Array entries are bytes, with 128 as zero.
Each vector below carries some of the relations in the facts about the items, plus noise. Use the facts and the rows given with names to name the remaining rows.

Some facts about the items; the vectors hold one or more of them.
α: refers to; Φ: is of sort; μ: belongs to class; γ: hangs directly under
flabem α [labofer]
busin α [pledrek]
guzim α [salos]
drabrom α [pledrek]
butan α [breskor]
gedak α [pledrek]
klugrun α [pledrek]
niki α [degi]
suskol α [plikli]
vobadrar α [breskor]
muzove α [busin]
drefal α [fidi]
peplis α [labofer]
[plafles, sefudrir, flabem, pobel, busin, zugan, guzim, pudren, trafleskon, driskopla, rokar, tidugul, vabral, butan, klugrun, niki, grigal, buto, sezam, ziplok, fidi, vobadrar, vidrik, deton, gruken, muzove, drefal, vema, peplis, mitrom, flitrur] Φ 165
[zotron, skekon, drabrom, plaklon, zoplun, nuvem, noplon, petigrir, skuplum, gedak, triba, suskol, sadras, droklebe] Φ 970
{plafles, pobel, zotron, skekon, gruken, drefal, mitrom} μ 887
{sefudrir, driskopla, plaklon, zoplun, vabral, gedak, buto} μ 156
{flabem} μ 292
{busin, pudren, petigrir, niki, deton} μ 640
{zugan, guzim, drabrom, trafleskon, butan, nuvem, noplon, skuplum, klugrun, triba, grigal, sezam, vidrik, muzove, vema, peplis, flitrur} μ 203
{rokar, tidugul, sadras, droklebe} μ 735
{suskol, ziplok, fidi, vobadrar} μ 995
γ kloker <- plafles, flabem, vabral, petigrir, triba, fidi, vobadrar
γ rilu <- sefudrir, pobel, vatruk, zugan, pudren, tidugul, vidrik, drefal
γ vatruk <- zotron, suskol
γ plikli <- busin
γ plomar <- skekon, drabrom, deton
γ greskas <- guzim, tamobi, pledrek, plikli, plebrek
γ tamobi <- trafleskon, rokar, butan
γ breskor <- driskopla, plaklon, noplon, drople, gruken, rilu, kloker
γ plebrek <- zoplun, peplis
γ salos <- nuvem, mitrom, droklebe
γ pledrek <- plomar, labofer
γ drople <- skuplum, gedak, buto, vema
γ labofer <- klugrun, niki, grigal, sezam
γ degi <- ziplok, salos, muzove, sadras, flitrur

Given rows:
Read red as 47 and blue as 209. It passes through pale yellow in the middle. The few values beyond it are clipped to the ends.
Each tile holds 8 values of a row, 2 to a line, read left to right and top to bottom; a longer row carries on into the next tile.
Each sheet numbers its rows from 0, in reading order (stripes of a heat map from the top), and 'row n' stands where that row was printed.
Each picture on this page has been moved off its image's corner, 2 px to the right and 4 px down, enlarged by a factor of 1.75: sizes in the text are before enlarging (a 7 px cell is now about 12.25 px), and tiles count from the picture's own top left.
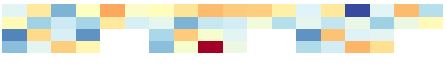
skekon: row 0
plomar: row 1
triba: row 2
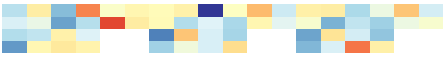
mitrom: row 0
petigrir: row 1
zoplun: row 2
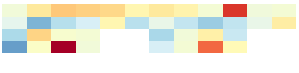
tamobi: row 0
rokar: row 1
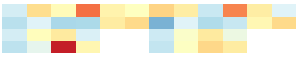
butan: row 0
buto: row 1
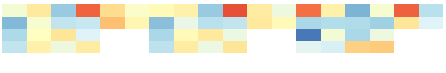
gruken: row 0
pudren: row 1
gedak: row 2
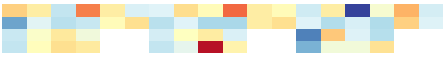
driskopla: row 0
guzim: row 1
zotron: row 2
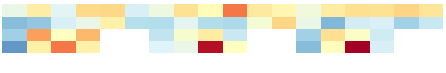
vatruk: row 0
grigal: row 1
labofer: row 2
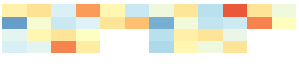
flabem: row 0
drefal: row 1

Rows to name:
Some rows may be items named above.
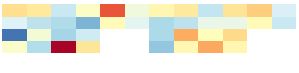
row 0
drabrom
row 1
kloker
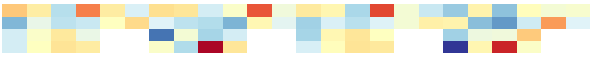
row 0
vabral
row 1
drabrom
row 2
tidugul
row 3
salos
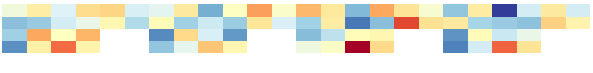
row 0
vatruk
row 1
skekon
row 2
muzove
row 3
nuvem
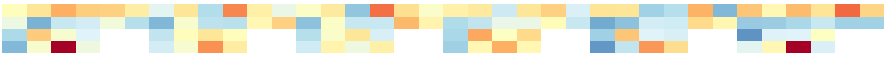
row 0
plomar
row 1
vema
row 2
plafles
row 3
kloker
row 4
suskol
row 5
pledrek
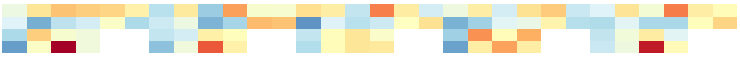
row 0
greskas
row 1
flitrur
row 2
sefudrir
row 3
rilu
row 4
trafleskon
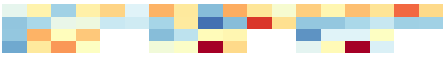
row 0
breskor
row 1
muzove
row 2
pledrek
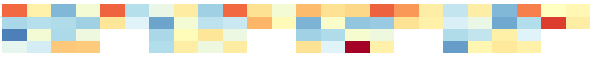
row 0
gedak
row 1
pobel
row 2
klugrun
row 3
mitrom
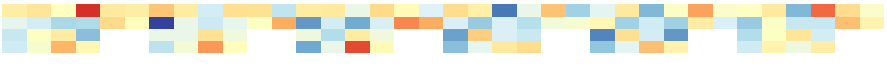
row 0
niki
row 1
fidi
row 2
ziplok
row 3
plaklon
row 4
skekon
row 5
plafles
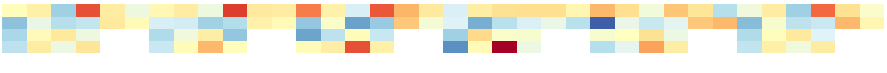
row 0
pudren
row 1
deton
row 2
busin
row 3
plikli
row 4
vobadrar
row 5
gruken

